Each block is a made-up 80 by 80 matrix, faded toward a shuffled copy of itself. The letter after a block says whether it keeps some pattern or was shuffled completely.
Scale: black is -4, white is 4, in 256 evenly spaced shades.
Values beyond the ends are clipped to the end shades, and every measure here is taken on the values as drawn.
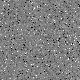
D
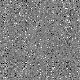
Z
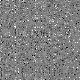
Z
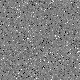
D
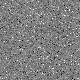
D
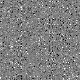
Z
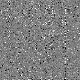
Z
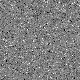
D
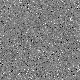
D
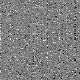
Z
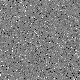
D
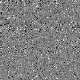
Z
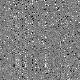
Z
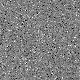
D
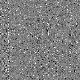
Z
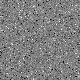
D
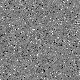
D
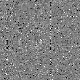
Z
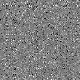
Z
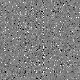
Z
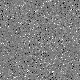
D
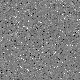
D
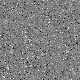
D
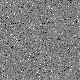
D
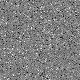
D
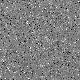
D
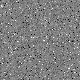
D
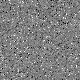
D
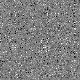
Z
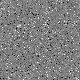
D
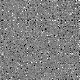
Z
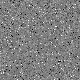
D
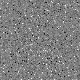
D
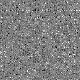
Z
